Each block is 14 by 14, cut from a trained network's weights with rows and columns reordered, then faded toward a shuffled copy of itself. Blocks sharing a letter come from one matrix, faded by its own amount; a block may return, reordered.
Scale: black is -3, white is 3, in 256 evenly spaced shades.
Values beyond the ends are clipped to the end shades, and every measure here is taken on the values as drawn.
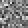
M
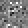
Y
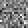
Y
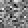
M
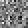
M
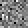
Y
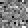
Y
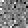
Y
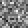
M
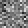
M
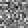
M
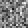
M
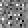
Y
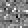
Y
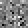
Y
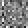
M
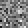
M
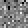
Y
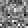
M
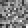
M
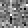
Y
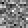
M
